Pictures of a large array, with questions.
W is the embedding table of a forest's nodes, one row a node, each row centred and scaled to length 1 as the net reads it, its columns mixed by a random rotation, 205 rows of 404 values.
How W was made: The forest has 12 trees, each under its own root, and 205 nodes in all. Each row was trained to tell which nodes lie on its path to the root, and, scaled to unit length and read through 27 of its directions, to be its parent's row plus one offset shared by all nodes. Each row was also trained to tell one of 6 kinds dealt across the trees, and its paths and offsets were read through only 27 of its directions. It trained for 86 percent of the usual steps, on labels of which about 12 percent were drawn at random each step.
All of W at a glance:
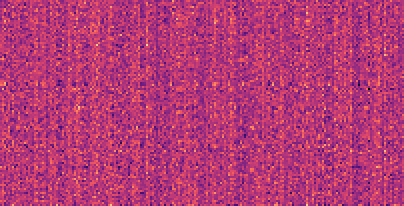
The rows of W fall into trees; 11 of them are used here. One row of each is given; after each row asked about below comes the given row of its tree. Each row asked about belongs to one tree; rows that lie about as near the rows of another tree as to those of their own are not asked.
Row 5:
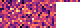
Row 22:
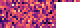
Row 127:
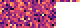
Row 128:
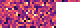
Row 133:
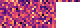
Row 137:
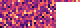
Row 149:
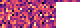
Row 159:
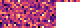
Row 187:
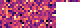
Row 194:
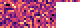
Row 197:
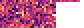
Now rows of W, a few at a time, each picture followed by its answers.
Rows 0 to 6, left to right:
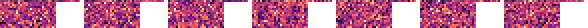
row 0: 128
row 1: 127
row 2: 128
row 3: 197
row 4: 128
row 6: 127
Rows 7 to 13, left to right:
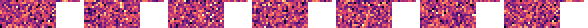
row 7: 159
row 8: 133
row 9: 187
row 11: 22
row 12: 197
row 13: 159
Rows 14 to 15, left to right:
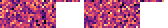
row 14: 197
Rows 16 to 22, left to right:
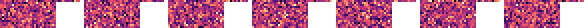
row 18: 197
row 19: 22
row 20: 127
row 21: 137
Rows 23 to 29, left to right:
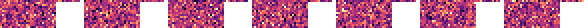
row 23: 197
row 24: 197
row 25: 149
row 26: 194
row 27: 128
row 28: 197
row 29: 137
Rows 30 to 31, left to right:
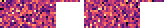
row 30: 5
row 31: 194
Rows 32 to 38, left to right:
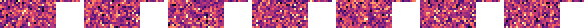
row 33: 197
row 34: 149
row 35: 149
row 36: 127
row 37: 5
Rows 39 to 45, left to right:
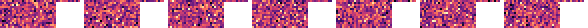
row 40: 128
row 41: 133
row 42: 149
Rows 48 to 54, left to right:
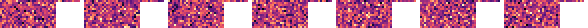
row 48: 127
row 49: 149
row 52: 22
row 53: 149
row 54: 128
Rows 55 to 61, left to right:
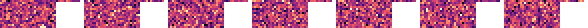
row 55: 149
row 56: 187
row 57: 22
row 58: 133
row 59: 133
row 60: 149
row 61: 127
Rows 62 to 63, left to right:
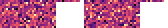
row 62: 128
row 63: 187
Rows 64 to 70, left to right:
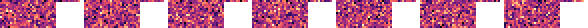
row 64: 128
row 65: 197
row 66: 5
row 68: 194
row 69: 149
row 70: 137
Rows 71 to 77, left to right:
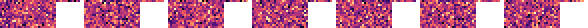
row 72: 127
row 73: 128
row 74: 5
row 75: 149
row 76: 127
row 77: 137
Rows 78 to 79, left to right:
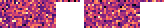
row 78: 194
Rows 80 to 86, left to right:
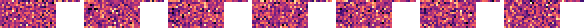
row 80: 194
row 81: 133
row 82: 133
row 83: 137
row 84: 133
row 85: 133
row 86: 149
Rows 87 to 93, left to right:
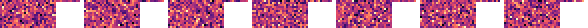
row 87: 197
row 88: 22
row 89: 22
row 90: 194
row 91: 187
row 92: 149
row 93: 137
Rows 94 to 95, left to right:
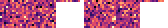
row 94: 194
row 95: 127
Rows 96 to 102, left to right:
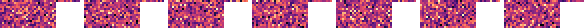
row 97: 149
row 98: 137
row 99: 22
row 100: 5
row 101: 137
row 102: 22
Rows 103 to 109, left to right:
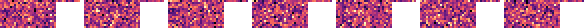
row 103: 127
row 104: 22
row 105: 133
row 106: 5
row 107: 22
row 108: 5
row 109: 5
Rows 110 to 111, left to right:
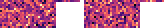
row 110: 22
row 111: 194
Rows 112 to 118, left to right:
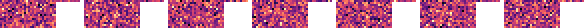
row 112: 197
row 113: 22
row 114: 137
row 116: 127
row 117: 22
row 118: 194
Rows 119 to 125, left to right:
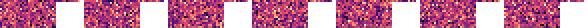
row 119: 137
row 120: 133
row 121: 194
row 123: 197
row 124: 128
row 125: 127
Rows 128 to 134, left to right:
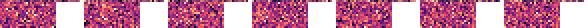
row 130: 5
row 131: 5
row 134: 133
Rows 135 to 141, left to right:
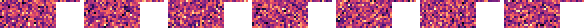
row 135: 22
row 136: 194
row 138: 133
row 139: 128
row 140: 194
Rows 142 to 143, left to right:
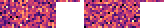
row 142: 194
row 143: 159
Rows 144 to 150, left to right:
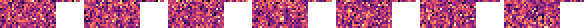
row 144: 5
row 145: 22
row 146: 137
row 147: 127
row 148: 22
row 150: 149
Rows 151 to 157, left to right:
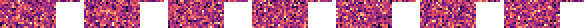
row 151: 149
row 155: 127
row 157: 187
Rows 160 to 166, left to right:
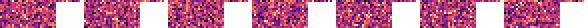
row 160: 194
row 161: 127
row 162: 197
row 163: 197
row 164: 22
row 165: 137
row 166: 194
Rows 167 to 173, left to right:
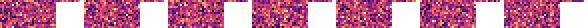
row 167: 194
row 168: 127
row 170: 128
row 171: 127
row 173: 194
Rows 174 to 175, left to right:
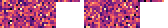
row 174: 133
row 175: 137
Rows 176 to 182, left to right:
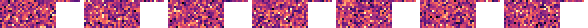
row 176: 149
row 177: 5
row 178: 128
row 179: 128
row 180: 137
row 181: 194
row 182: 22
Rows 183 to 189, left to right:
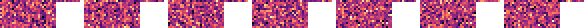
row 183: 197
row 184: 149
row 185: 22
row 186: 22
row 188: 127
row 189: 159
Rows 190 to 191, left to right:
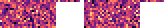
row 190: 133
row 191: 5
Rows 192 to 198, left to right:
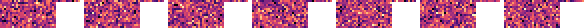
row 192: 22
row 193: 194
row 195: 5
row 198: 137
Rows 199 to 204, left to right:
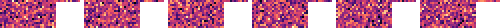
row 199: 194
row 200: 194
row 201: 197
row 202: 149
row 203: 197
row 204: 127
